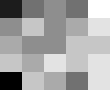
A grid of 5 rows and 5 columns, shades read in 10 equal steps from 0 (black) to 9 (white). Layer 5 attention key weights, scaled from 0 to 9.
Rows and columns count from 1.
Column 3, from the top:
5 5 5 8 6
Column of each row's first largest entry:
5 5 4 3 5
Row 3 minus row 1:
5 1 0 3 -2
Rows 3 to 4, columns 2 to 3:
5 5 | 6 8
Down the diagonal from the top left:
1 7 5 7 8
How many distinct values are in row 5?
5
